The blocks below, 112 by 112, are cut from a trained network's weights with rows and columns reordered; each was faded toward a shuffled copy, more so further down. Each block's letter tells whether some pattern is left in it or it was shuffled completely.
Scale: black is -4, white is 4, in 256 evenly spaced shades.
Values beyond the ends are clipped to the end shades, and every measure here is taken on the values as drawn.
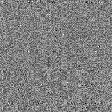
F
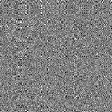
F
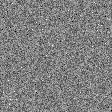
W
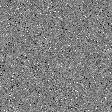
W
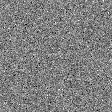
W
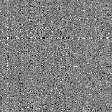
F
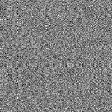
F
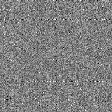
F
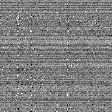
F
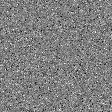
W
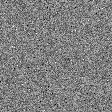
W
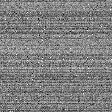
F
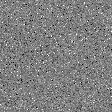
W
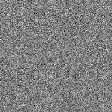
F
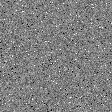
W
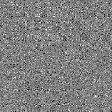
F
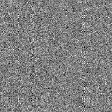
F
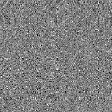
F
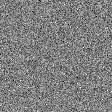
W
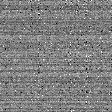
F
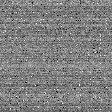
F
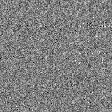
F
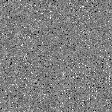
F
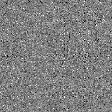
F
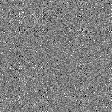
F
